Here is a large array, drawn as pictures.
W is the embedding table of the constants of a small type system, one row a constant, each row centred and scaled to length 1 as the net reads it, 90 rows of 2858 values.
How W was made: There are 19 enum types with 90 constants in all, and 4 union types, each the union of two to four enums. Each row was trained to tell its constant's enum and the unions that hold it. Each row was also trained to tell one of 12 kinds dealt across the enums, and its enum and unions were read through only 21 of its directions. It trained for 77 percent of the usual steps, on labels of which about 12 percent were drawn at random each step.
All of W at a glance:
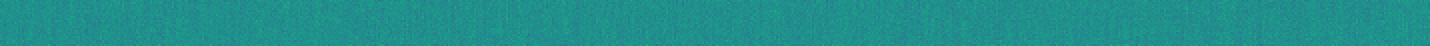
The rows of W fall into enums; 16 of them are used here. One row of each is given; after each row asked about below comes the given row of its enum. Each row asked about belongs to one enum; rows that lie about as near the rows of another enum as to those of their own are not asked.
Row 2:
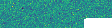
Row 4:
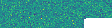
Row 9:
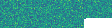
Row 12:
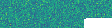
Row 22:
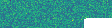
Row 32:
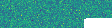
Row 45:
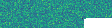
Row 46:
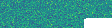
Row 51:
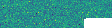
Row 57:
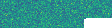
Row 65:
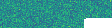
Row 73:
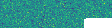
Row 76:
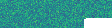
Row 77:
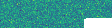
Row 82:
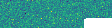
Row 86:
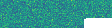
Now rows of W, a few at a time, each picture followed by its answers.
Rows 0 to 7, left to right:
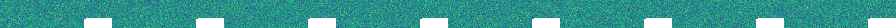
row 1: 22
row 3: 4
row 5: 9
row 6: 77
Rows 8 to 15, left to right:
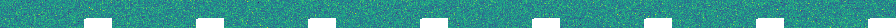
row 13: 73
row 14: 51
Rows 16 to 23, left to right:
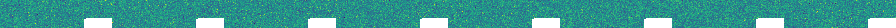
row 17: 22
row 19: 12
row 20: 51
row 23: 22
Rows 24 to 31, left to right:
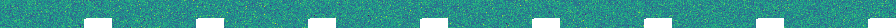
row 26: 57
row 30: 22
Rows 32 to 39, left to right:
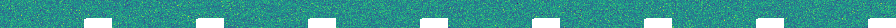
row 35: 9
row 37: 45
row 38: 86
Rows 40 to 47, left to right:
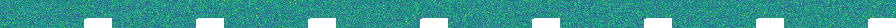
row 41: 45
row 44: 22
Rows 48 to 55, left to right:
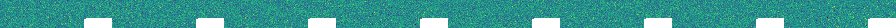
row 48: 4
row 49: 45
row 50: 9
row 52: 4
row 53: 45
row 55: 73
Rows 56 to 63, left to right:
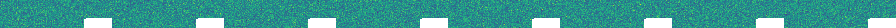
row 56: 9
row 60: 65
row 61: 65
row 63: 9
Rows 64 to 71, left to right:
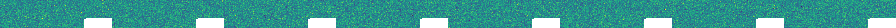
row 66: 4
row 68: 45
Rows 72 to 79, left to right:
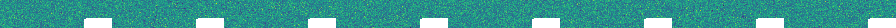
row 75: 51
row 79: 65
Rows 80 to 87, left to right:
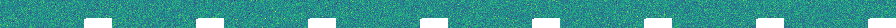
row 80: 86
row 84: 4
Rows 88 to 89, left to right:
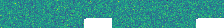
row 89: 65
